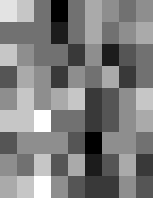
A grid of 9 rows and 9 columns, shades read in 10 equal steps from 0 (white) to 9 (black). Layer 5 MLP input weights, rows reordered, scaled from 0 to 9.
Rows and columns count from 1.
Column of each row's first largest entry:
4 4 7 4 6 6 6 6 6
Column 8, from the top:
5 4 6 7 4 4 4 3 4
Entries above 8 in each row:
1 0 0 0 0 0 1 0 0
